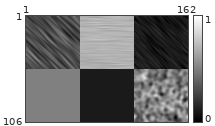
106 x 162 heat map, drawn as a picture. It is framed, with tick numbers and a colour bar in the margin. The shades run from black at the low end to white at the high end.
The table splits into 2 rows of 3 panels. Panel 1,1: low, slanting down to the right. Panel 1,2: high, streaked across, faint in contrast. Panel 1,3: very low, slanting down to the right, faint in contrast. Panel 2,1: middling, flat. Panel 2,2: very low, flat. Panel 2,3: middling, blotchy, strong in contrast.
